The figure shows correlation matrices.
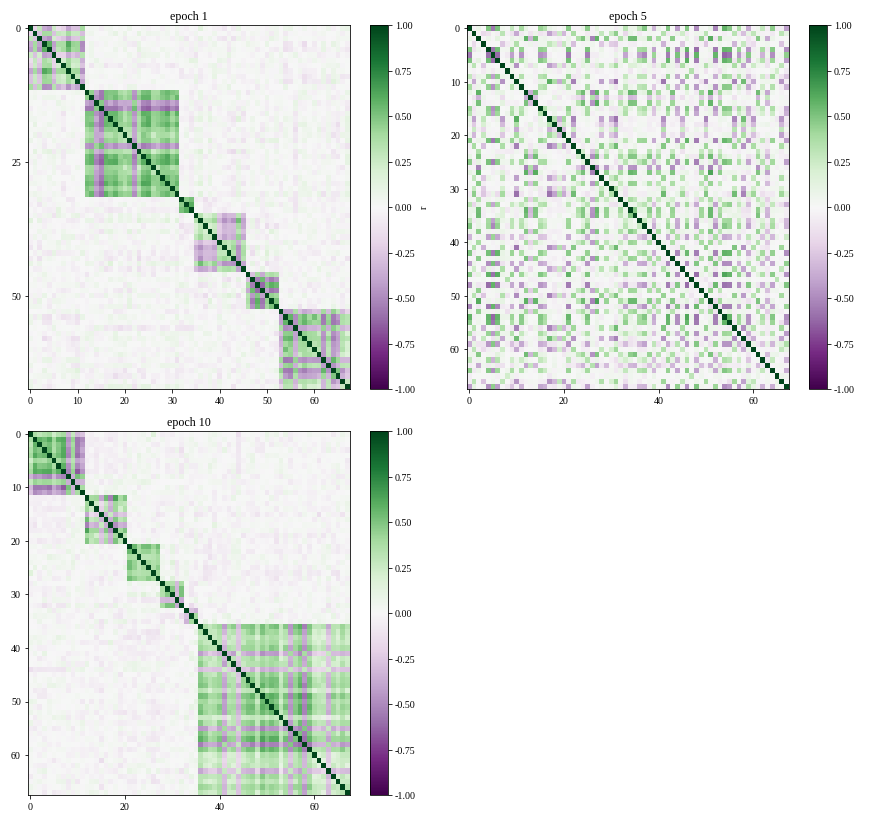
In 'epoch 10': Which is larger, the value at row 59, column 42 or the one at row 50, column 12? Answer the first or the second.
the first
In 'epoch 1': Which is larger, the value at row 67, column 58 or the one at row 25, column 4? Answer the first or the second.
the first
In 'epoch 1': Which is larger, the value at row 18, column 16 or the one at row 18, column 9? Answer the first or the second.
the first
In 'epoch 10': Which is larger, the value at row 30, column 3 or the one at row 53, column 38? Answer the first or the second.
the second
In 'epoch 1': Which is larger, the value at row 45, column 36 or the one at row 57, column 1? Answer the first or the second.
the second
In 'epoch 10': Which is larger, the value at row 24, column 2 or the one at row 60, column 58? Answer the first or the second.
the first
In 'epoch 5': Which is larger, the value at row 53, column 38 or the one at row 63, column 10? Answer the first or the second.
the first
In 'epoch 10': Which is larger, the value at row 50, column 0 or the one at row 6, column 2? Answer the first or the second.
the second
